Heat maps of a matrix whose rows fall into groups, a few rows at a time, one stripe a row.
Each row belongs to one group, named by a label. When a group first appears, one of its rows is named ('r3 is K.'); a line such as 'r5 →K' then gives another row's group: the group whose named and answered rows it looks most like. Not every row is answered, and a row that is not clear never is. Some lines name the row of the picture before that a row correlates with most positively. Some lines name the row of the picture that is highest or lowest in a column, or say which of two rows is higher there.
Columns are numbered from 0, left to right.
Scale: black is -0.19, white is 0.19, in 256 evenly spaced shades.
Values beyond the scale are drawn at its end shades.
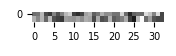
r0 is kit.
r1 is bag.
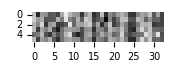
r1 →bag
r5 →bag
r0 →bag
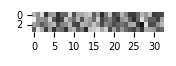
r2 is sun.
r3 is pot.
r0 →bag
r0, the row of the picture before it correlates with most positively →2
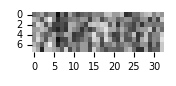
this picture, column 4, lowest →3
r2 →pot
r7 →sun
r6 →sun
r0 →kit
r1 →sun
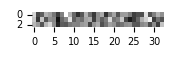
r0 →sun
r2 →sun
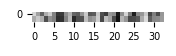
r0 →sun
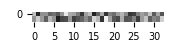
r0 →bag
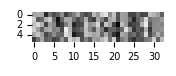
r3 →sun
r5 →pot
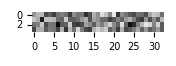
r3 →pot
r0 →pot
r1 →sun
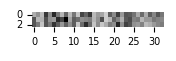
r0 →pot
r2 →pot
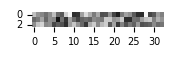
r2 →pot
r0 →sun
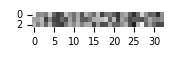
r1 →pot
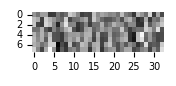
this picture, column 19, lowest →1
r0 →pot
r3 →kit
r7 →sun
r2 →sun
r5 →bag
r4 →bag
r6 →sun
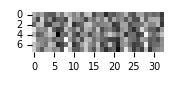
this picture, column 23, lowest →4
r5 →bag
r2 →kit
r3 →bag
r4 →sun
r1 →pot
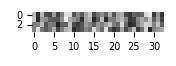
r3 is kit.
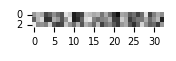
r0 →kit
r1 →kit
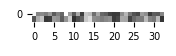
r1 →kit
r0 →bag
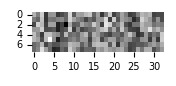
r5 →sun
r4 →sun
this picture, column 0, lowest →2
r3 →pot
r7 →pot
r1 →pot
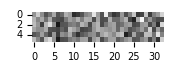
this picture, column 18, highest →0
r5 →sun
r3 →pot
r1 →bag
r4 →kit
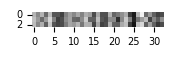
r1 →sun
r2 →bag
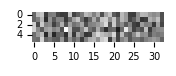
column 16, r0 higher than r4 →No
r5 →pot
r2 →pot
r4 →pot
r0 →kit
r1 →pot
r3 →sun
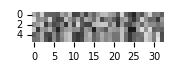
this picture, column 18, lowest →3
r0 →pot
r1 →bag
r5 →kit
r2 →pot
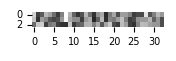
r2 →kit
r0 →sun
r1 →bag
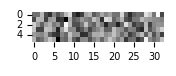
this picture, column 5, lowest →4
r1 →kit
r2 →sun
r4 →pot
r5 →sun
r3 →sun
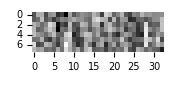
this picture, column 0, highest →6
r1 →pot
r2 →sun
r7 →bag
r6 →sun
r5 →kit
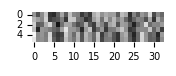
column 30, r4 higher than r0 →Yes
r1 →pot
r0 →pot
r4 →bag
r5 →bag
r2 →sun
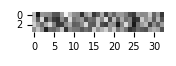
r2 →sun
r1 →pot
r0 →bag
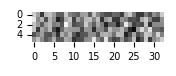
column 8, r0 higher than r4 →Yes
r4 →kit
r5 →kit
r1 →bag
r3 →bag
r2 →sun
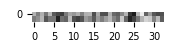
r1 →kit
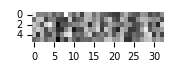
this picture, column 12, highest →2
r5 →kit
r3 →kit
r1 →kit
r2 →sun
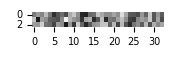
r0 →pot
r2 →pot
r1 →bag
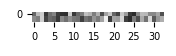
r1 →pot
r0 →kit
